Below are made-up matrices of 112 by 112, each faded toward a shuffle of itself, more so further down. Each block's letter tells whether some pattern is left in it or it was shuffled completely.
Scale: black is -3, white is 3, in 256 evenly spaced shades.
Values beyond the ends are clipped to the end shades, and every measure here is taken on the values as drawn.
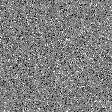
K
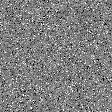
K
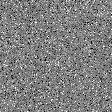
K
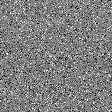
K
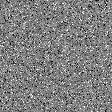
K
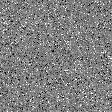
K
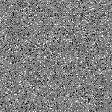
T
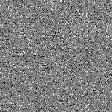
T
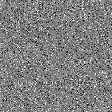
T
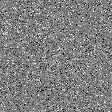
K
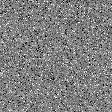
K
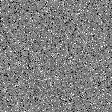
K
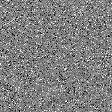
T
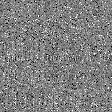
T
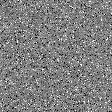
K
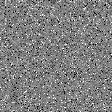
T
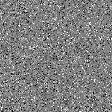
T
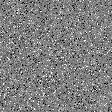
K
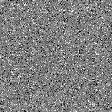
T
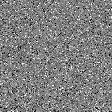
T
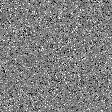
K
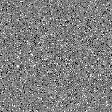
T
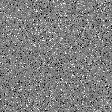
T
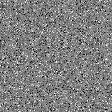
T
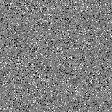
T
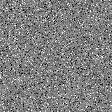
K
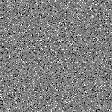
T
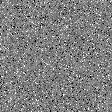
K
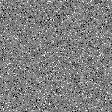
T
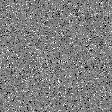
T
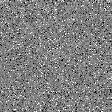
T
